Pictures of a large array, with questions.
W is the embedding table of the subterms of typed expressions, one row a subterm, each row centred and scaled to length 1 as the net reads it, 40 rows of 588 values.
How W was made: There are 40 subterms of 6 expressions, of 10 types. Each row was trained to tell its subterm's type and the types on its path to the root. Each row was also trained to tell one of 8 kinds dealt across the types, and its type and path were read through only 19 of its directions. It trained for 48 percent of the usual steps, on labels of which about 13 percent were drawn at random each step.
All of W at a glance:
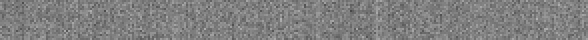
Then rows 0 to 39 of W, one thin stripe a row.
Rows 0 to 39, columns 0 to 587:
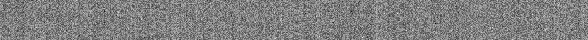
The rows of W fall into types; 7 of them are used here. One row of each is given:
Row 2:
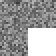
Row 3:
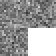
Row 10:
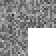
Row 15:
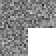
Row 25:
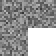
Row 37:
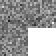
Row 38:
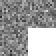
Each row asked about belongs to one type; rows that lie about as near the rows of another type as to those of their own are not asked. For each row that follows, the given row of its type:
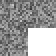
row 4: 10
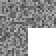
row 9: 3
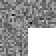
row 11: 38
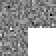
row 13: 25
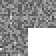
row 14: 10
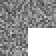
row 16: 25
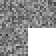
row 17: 3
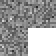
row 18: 38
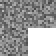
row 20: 37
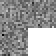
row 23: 10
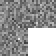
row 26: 10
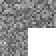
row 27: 2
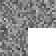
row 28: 25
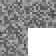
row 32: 38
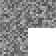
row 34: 15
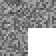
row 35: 2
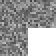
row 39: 37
